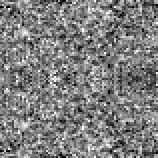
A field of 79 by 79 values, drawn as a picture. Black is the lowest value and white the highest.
Odd rows or columns: none. Histogram: bell-shaped. Mirror symmetry: top to bottom. Slope: none. Stripes: none. Average level on the scale: 50%.
